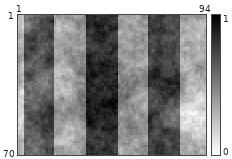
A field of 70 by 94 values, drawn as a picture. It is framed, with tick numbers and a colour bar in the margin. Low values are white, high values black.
Upright stripes repeat 3 times across the table. The ninth with the highest average is the centre. There is no overall slope.
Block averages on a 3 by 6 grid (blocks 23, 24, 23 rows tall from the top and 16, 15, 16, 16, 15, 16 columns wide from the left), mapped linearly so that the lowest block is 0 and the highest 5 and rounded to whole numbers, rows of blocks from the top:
314241 | 215241 | 315240
